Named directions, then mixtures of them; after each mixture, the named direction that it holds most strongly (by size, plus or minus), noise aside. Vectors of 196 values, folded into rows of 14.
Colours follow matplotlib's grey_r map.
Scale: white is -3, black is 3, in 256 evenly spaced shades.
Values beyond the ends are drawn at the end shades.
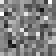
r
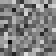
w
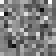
r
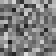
w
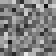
w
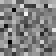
w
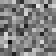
w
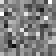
r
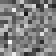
w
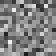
w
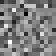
w
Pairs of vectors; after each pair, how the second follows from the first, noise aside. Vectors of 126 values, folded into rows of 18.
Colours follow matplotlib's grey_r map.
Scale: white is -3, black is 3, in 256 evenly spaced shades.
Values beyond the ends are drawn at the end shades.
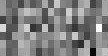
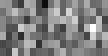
shuffled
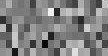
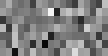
copied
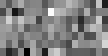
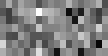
shuffled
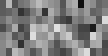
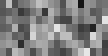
copied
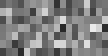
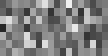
shuffled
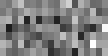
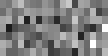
copied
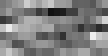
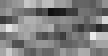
copied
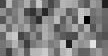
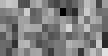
shuffled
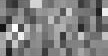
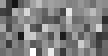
shuffled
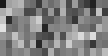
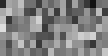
copied
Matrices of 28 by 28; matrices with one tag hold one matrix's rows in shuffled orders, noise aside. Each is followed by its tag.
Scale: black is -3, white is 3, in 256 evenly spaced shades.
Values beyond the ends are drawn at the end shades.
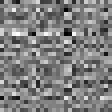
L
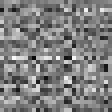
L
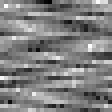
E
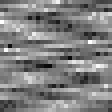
E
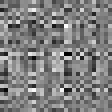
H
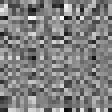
H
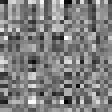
H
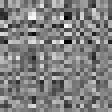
H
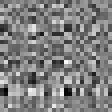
H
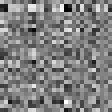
H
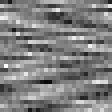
E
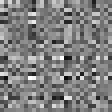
H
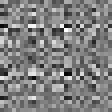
H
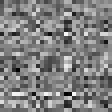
L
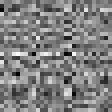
L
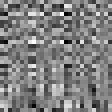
H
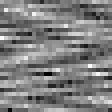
E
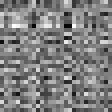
L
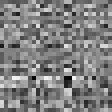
L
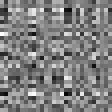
H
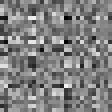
H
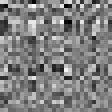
H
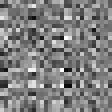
H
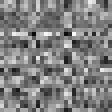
L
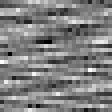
E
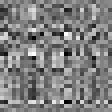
H
